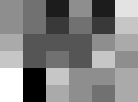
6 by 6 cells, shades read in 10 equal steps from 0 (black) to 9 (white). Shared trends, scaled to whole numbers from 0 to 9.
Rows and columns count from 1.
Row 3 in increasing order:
3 3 3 5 6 6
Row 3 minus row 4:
-1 0 -1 0 -2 1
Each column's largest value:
9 4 7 5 7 8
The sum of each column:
41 14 23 25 24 38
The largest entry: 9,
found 2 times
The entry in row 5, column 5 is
5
